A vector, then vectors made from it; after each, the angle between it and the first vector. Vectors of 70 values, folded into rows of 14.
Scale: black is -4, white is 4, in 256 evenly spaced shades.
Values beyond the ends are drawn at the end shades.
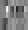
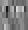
nearly opposite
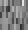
partly opposed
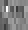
nearly parallel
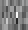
partly opposed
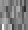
partly opposed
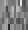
partly opposed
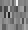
orthogonal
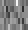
orthogonal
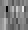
nearly opposite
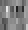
nearly parallel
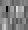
nearly opposite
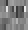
nearly parallel
